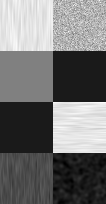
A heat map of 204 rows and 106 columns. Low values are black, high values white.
The table splits into 4 rows of 2 panels. Panel 1,1: very high, streaked downward, faint in contrast. Panel 1,2: high, fine-grained. Panel 2,1: middling, flat. Panel 2,2: very low, flat. Panel 3,1: very low, flat. Panel 3,2: very high, streaked across, faint in contrast. Panel 4,1: low, streaked downward, faint in contrast. Panel 4,2: very low, blotchy, faint in contrast.
